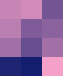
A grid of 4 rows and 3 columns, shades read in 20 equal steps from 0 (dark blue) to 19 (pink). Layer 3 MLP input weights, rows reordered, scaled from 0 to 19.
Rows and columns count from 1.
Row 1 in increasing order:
8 15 16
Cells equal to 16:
1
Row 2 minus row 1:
-1 -7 2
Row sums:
39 33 31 20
